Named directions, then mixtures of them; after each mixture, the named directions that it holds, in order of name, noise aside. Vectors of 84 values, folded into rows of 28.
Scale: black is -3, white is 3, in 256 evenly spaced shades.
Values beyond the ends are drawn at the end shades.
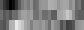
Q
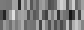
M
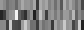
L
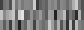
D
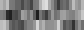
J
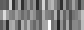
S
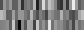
D, J, S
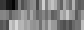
Q, S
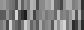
L, M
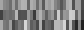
L, M, S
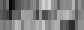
J, Q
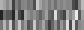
D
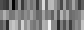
Q, S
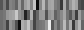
D, L, S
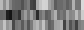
D, J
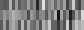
M, S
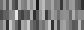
L, S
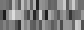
D, L, M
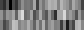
D, Q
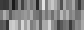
Q, S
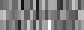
D, J, S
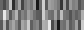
S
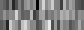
L, Q, S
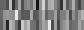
L, S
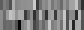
D, L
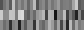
D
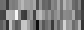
J, L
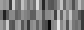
S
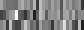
L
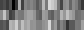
M, Q, S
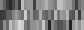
D, M, Q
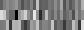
L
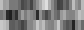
J
